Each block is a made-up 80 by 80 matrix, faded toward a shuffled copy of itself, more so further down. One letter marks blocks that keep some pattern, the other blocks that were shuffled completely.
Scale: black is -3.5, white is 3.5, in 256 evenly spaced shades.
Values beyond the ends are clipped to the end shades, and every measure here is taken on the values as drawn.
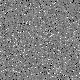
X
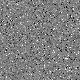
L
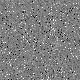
X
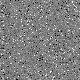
L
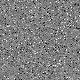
X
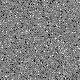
X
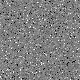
X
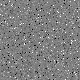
X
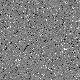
X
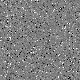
L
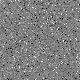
X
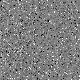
L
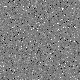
X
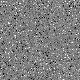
L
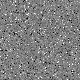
X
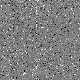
L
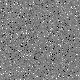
L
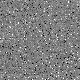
L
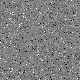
X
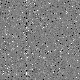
L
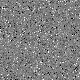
X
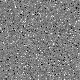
X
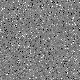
L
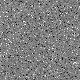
X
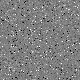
X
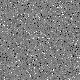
X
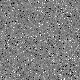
L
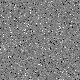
X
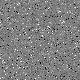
X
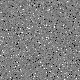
X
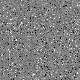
L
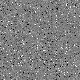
L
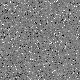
X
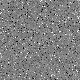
X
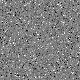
X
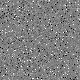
X
